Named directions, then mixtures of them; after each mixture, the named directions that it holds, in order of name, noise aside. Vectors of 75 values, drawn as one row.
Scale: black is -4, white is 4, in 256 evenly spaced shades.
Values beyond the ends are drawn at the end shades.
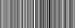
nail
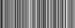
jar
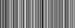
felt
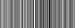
nail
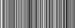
jar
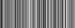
jar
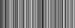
felt, jar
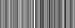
felt, nail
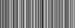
felt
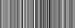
nail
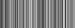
felt, jar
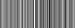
nail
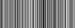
jar, nail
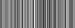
jar, nail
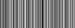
felt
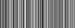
felt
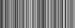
felt, jar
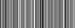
felt, nail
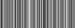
felt, jar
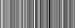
jar, nail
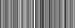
felt, nail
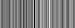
nail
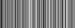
jar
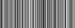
jar, nail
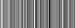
jar, nail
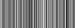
jar, nail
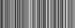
jar
